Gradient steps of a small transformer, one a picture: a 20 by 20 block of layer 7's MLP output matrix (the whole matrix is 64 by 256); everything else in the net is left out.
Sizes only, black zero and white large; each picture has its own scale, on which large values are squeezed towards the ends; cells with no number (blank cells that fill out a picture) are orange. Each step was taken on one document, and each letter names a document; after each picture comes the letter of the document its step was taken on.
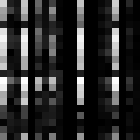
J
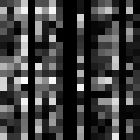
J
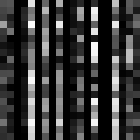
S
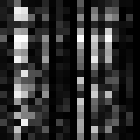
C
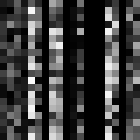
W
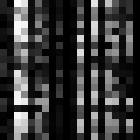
C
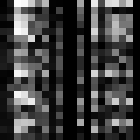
C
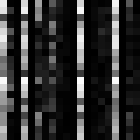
J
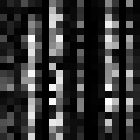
W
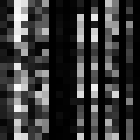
C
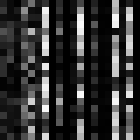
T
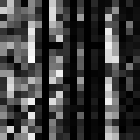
W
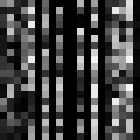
S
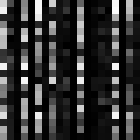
J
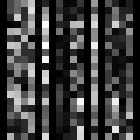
T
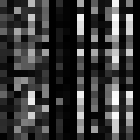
T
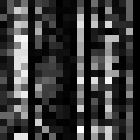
C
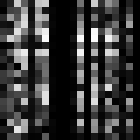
C
